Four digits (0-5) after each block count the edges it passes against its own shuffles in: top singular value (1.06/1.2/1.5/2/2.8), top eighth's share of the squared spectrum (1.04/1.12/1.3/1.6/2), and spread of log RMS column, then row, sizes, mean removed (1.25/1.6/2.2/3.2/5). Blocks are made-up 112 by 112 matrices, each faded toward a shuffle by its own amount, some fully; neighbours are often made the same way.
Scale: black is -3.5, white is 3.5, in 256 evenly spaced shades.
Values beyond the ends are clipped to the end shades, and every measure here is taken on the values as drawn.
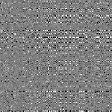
5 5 3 4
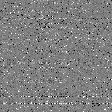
4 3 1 2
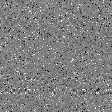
3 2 0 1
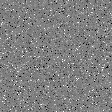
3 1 0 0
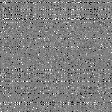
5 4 2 3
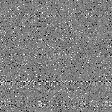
4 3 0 2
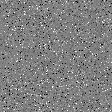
1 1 0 0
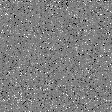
2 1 0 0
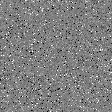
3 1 0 1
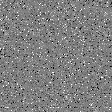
3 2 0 1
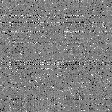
4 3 1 3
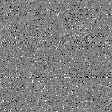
4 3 1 2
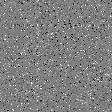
3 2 0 1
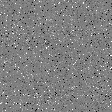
2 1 0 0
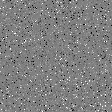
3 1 0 0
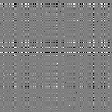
5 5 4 4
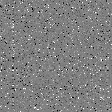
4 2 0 1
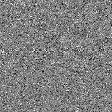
3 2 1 1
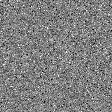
2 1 0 0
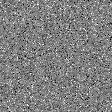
0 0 0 0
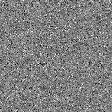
3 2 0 1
